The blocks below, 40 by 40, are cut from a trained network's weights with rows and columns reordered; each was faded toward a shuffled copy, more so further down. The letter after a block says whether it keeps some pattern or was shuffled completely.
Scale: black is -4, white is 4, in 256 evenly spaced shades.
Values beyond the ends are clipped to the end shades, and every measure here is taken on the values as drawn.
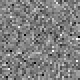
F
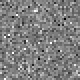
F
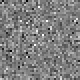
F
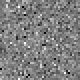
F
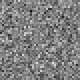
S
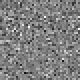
S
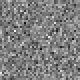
F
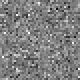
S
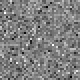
F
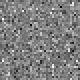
S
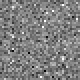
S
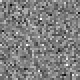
F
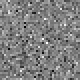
F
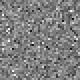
F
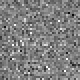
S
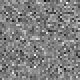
S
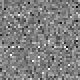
S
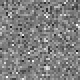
S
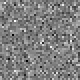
S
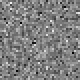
F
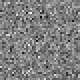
S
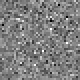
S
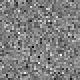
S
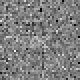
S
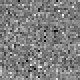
S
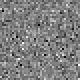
S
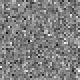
S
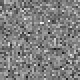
F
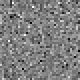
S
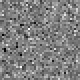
F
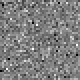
S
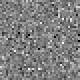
F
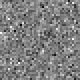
F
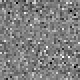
F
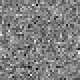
S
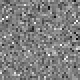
F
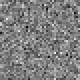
S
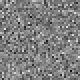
F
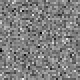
F
